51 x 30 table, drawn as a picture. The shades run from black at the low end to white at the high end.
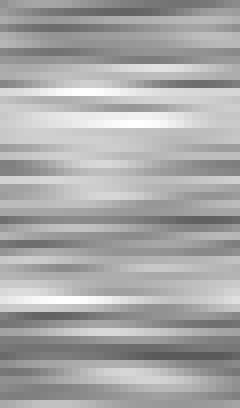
Calmest part: centre. Histogram: bell-shaped. Grain: streaks across.
